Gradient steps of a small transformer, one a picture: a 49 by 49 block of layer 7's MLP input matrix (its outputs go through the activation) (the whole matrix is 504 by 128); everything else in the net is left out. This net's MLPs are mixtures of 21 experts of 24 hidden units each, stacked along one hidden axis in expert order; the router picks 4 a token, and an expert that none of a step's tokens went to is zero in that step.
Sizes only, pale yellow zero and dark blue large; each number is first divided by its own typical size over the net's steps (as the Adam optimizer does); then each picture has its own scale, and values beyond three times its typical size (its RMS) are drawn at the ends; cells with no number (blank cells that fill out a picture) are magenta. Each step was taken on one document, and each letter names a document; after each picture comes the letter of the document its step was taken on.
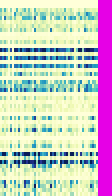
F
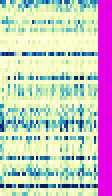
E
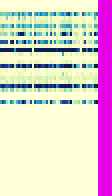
F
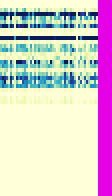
F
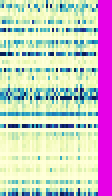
E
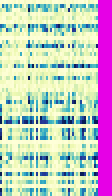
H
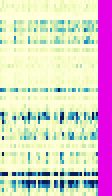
H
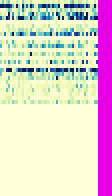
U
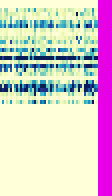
F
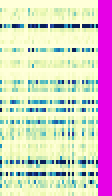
H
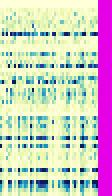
U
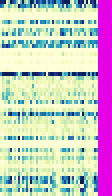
E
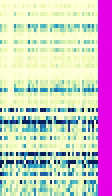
H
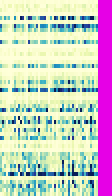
H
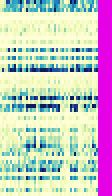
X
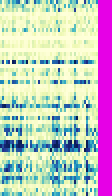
X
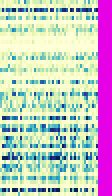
X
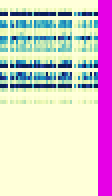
F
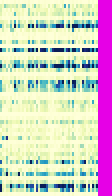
H
